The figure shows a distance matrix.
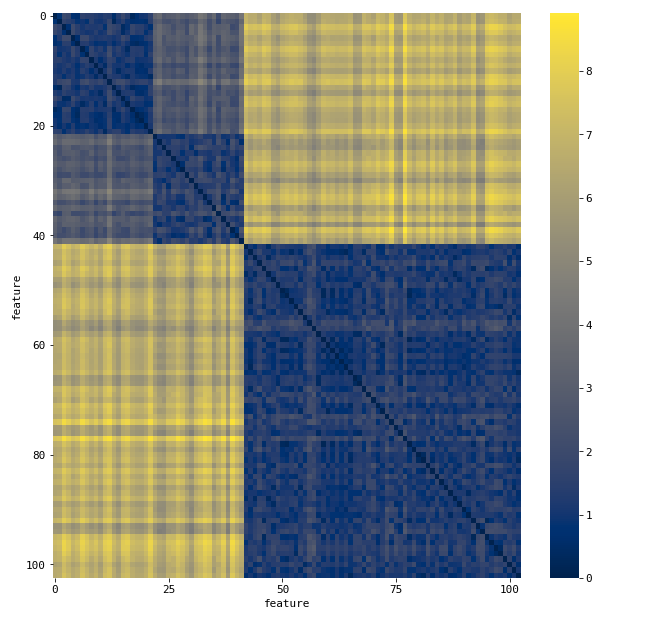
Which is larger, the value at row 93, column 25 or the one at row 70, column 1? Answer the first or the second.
the second
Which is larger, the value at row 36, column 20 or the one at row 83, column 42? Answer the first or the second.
the first
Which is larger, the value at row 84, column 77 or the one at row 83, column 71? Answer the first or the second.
the first
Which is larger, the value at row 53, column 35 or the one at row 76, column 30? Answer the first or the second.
the first
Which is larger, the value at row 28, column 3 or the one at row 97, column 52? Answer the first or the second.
the first
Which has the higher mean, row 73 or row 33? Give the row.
33
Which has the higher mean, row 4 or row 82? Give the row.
4
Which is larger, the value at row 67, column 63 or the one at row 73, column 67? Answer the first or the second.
the second
